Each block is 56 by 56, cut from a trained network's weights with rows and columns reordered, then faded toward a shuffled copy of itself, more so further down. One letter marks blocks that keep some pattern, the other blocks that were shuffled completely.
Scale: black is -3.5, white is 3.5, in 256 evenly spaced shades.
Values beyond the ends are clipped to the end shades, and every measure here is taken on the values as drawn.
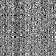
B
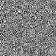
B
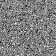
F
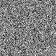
F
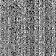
B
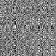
B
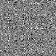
B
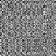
B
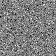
F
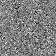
F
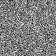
F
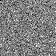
F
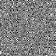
B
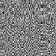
B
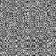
B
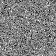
F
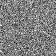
F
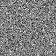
F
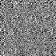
B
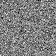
F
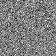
F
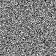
F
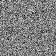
F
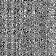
B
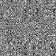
B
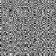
B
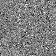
F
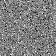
F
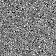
F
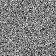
F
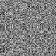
B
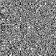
B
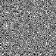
B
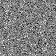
F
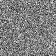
F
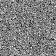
F
